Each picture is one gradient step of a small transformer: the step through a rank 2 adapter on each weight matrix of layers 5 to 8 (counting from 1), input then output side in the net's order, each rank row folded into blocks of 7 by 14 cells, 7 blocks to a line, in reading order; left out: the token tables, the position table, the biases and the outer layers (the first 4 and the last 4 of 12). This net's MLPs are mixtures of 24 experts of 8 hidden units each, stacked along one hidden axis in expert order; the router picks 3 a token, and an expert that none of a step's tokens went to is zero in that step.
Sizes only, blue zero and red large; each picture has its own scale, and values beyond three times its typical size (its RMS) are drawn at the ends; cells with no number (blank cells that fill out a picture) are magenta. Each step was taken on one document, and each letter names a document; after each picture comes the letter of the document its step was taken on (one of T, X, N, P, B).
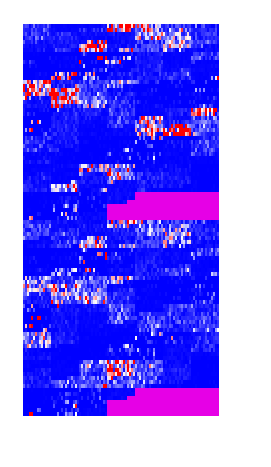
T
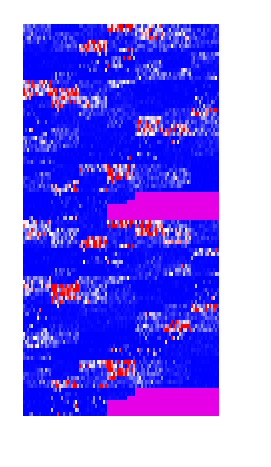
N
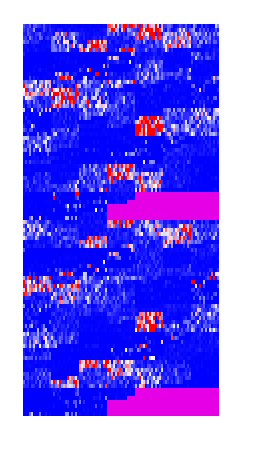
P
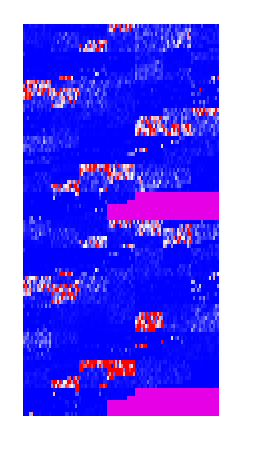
P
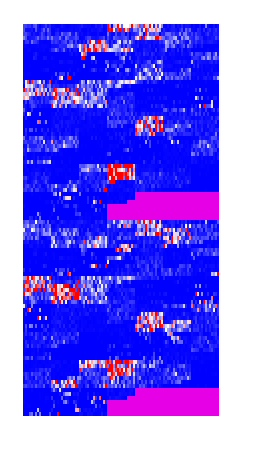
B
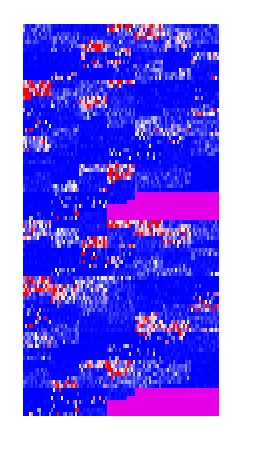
N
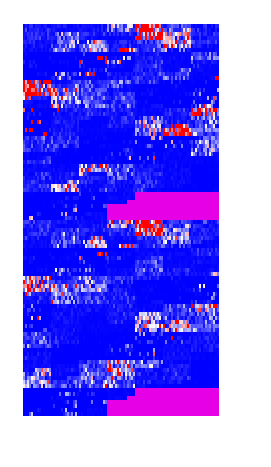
T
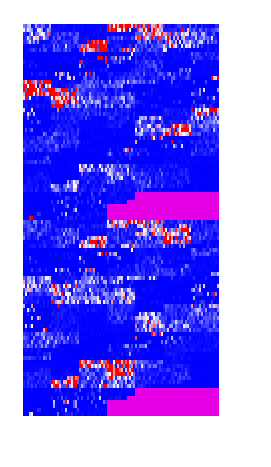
T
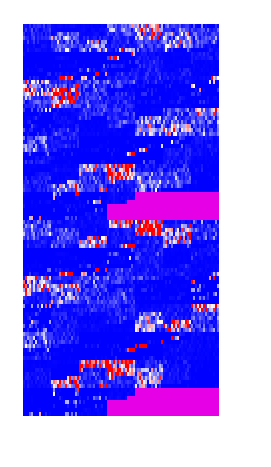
P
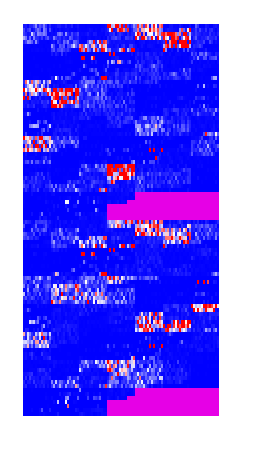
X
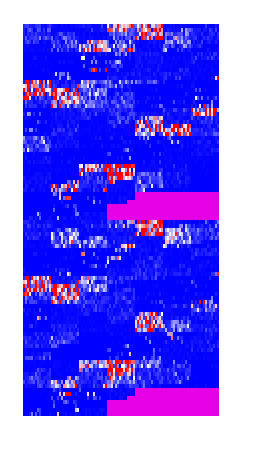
B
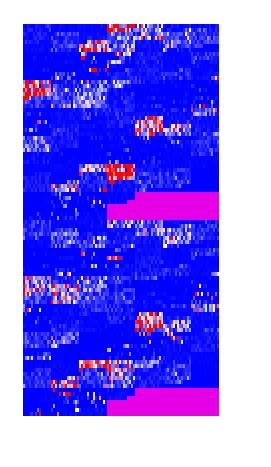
B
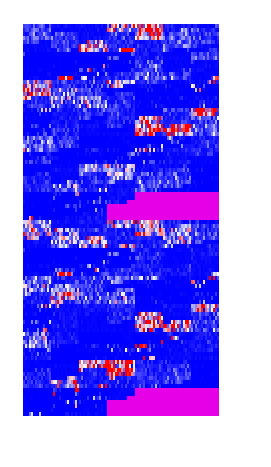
P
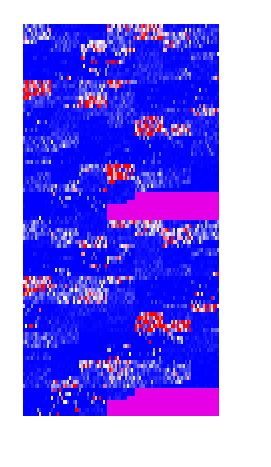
B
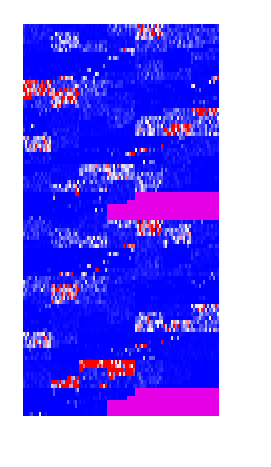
P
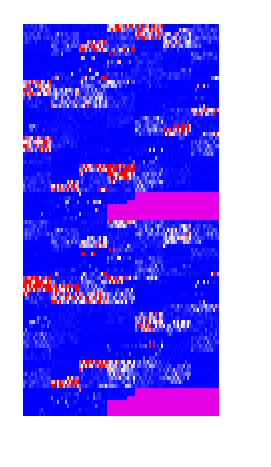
X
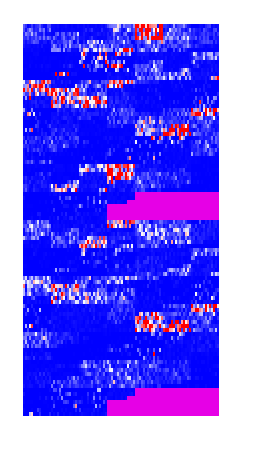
N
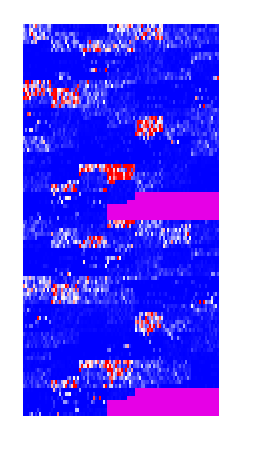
B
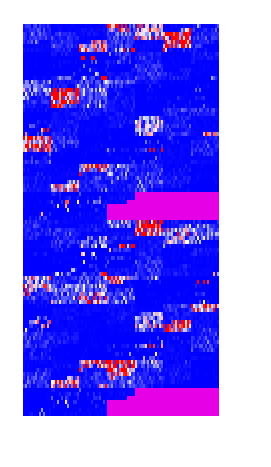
X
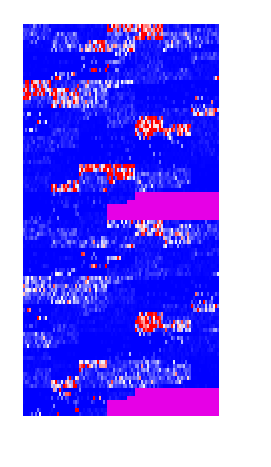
B
